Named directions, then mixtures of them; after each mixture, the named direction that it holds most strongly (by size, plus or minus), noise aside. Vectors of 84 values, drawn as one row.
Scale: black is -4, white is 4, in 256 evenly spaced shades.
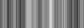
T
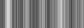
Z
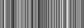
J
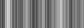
Z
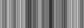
T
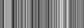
J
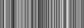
J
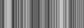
Z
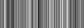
J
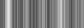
Z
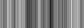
T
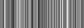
J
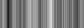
T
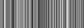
J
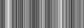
Z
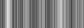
Z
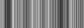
Z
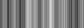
T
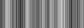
Z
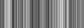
Z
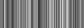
J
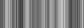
Z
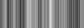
T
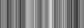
T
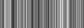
J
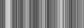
Z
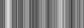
Z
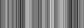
T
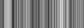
Z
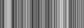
Z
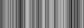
T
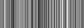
J
